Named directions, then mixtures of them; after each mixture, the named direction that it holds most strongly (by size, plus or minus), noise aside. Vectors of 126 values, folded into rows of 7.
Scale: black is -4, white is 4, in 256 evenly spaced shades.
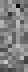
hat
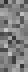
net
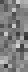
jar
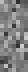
jar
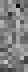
hat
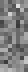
hat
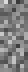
net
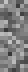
net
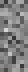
net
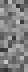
hat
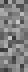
net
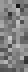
hat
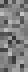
net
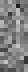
hat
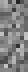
jar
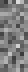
net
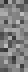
net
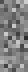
jar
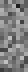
hat
